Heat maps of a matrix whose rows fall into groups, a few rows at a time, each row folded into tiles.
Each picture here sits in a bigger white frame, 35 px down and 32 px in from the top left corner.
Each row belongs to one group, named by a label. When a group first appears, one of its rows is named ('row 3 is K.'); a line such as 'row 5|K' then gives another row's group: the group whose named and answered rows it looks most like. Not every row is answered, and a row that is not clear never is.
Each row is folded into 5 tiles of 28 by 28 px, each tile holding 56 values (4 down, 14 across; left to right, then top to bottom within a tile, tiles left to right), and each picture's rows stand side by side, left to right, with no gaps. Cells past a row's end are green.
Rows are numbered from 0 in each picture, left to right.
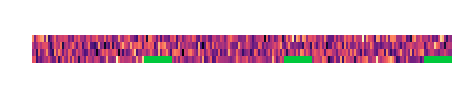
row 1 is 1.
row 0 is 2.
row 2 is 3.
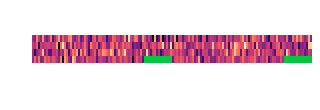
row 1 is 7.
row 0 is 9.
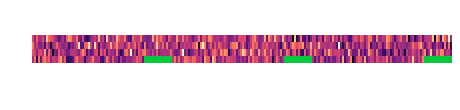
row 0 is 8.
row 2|1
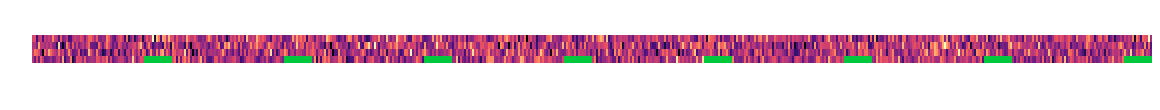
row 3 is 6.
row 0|1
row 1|8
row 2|8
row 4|2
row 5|2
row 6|7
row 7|1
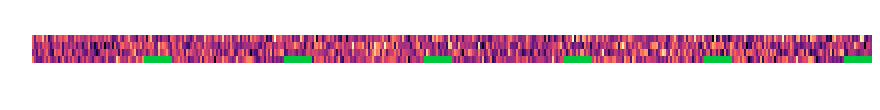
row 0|2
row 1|3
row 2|7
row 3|1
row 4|9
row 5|3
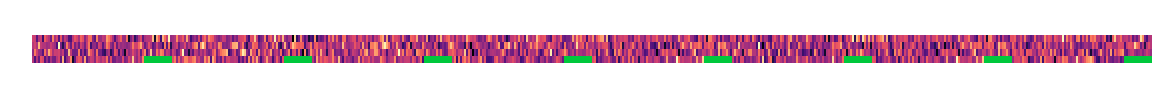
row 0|1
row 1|9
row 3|8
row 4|2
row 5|1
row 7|3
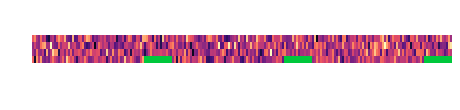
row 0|6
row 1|8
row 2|7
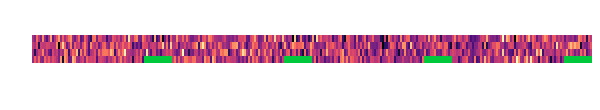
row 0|9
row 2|2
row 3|3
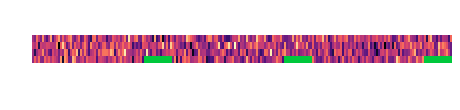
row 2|2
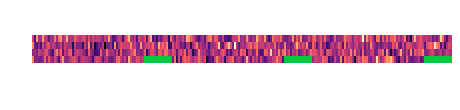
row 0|2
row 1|8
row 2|3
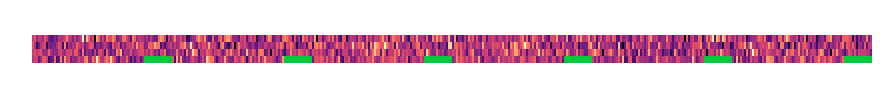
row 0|3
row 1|6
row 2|7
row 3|7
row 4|1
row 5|6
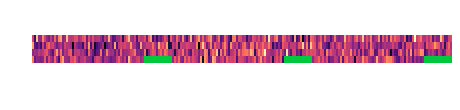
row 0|2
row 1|9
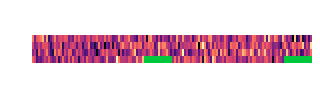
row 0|2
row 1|9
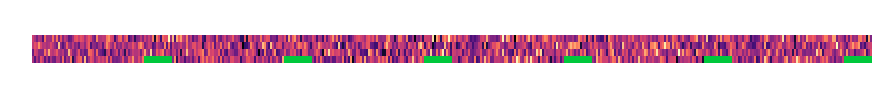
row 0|1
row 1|2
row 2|1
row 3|3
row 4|7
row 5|3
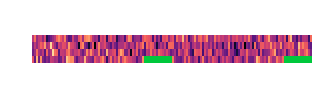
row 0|6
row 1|2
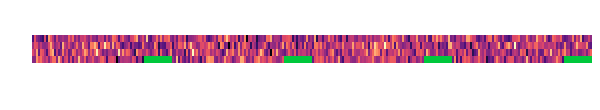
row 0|7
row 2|7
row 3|8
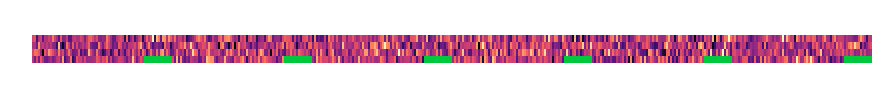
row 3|9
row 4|1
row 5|3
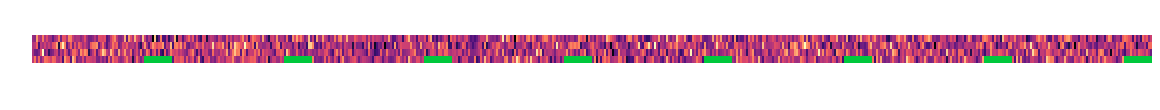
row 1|7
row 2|2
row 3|3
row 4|8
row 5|7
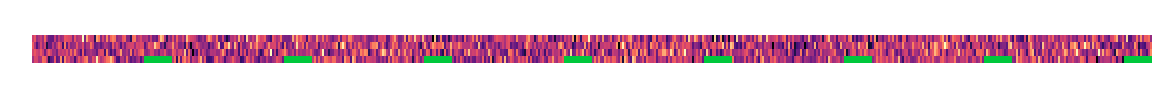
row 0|3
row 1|8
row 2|9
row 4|9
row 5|2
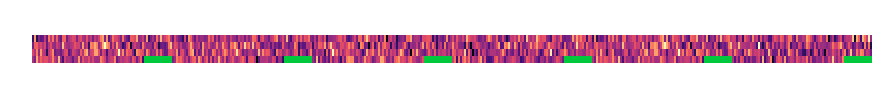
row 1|7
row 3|8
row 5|1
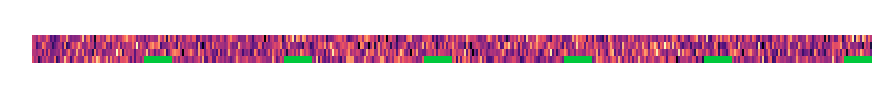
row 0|3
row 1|1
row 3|8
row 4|7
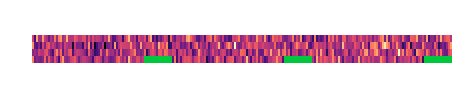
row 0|2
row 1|8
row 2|7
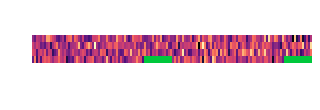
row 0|8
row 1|9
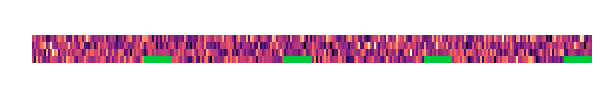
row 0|6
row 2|8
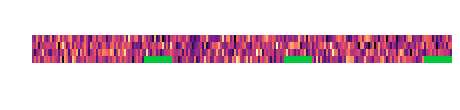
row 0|9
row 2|6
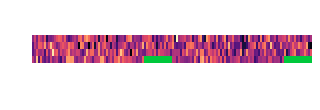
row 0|6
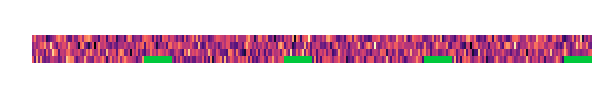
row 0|6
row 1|1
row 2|8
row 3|8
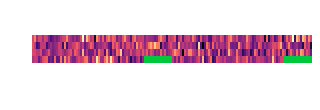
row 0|3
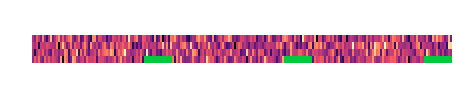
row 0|9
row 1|6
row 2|7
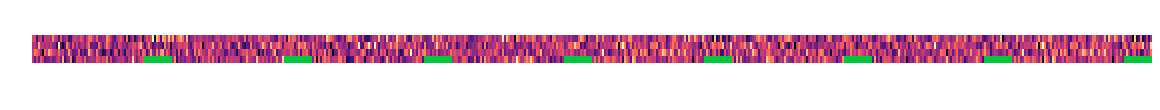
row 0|1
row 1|2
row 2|8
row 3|3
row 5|6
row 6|8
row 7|9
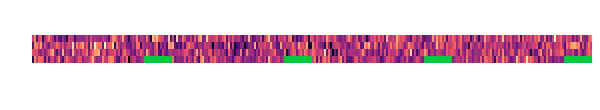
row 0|7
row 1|2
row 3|3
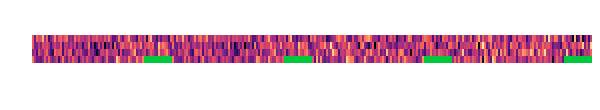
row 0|2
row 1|2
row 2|6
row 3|9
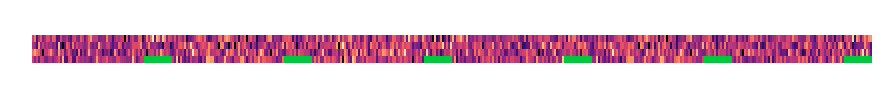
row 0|1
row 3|2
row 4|6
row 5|1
